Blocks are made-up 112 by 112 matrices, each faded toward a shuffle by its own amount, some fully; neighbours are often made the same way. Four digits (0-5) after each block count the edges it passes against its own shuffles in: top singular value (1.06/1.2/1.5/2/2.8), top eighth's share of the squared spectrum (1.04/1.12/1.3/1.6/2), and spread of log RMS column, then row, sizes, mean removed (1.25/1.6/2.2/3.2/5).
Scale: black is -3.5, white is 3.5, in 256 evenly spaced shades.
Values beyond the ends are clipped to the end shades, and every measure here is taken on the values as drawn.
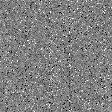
1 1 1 0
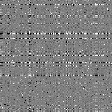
5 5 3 4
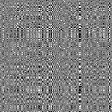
5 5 4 4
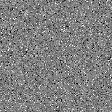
4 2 1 1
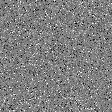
0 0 0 0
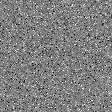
0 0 0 0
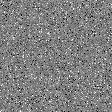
2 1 0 0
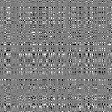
5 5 4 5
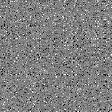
4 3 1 2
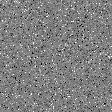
1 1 0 0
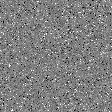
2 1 0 0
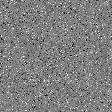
2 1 0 0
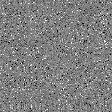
3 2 1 1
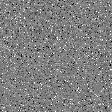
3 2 0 1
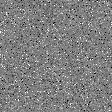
2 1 0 0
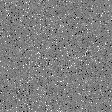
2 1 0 0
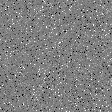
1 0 0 0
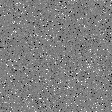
0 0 0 0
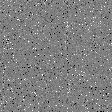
2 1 0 0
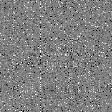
4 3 2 1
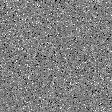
2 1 0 0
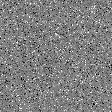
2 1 0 0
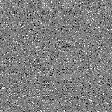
4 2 1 1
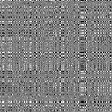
5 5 4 4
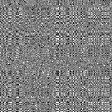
5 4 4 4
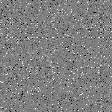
4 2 1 1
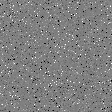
0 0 0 0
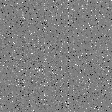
3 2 1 0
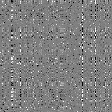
5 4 3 2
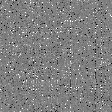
4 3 1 1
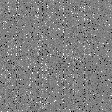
4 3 2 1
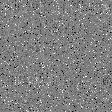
3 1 0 0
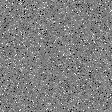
0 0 0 0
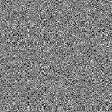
4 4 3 2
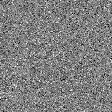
3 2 0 0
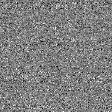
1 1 0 3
